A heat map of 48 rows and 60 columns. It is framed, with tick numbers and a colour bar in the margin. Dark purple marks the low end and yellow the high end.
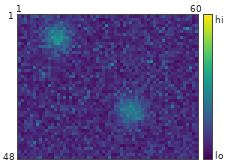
Ninth with the highest average: top left. Histogram: skewed, a long tail of high values. Bumps: two.
